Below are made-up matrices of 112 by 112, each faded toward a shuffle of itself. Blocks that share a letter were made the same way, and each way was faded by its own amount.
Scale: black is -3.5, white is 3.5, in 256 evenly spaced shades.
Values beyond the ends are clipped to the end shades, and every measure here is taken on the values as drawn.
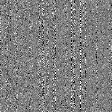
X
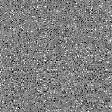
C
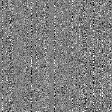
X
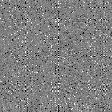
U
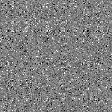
C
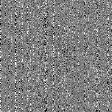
X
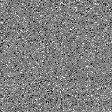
C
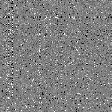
U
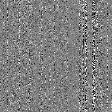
X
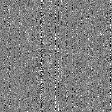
X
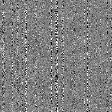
X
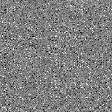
C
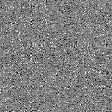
C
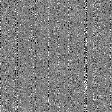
X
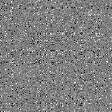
U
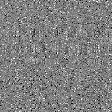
C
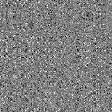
C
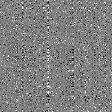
U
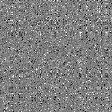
U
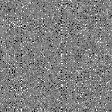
U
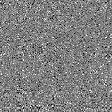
C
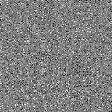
C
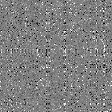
U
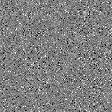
C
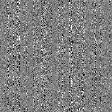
X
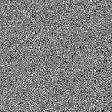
C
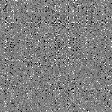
U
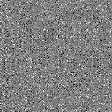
C
